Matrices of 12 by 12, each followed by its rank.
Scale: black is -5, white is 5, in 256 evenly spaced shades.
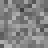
full rank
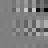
one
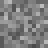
full rank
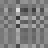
one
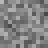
full rank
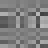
one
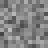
full rank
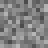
full rank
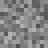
full rank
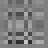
one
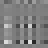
one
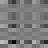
one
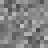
full rank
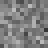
full rank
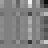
one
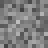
full rank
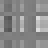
one
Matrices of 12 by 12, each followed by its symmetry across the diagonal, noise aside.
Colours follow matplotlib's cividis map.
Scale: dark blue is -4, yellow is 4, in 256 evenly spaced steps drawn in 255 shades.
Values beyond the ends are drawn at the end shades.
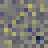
symmetric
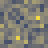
symmetric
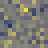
antisymmetric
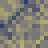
symmetric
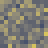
symmetric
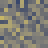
antisymmetric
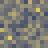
symmetric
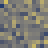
antisymmetric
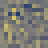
antisymmetric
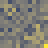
symmetric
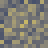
symmetric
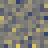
antisymmetric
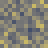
symmetric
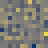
antisymmetric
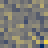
antisymmetric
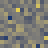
antisymmetric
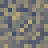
symmetric
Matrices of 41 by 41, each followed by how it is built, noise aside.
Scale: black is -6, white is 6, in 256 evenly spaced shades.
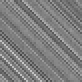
Toeplitz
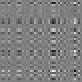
low rank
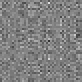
low rank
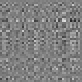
low rank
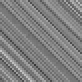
Toeplitz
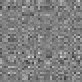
low rank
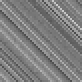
Toeplitz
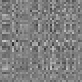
low rank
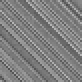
Toeplitz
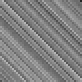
Toeplitz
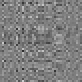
low rank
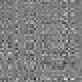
low rank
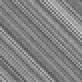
Toeplitz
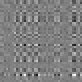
low rank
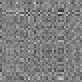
low rank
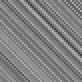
Toeplitz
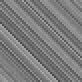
Toeplitz
